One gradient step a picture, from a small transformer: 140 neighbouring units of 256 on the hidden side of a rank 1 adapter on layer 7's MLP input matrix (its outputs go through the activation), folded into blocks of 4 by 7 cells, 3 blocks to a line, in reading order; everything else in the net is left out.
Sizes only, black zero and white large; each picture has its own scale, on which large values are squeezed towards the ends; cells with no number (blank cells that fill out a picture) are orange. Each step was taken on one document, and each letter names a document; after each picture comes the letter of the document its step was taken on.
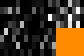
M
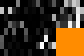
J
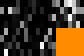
M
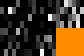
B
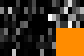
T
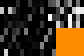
M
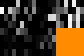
T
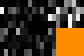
T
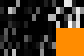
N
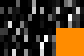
B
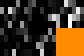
T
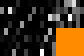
B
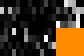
N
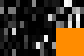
N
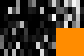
J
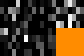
T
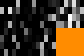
J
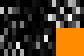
J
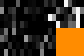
N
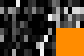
T
